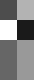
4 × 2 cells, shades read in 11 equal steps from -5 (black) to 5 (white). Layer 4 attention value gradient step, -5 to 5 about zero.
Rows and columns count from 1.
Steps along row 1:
up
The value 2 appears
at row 1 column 2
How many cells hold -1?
2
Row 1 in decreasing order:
2 -2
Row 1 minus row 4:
-1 1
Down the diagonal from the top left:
-2 -4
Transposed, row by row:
-2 5 -1 -1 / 2 -4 1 1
